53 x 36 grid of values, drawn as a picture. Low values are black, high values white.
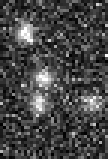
Average level on the scale: 30%. Bumps: four. Seam: none. Histogram: skewed, a long tail of high values.
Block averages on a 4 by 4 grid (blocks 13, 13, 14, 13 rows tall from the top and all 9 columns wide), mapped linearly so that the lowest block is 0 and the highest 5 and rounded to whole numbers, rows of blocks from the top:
2 2 0 0
0 3 0 0
0 5 1 3
0 0 0 0
